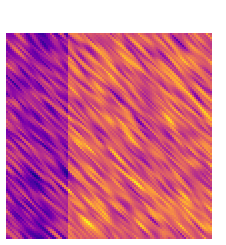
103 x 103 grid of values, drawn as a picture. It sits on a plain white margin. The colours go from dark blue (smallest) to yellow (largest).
Histogram: bell-shaped. Seam: vertical, 30% of the way across, the right part higher. Grain: diagonal, down to the right.
